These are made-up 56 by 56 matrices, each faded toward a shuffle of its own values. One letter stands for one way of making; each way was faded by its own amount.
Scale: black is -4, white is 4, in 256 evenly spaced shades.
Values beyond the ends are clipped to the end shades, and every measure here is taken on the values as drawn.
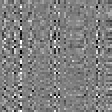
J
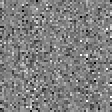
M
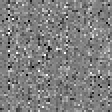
M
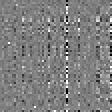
J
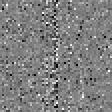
M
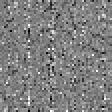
M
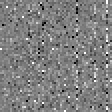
M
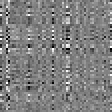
J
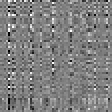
J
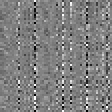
J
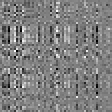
J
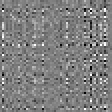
J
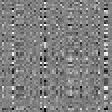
J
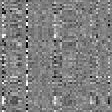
J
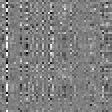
J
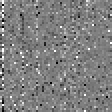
M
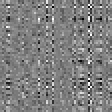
J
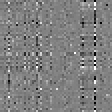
J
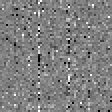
M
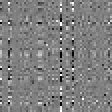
J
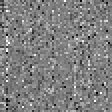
M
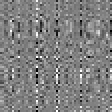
J
